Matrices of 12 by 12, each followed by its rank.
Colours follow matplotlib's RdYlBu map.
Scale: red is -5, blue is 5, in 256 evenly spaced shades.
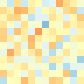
full rank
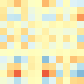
two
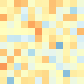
full rank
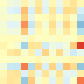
two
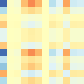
one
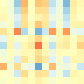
two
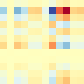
one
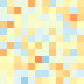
full rank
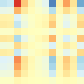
one
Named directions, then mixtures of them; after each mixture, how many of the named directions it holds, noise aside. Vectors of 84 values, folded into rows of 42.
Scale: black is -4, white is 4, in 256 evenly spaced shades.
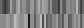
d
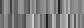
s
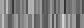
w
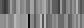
one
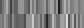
one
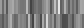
three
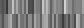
one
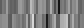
three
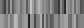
two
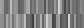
one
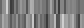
two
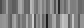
three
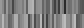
two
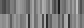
two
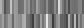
one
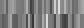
three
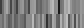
one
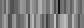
three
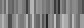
three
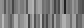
two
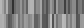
one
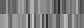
three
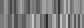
one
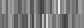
three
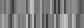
three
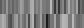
three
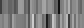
two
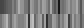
two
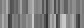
two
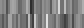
three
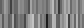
one
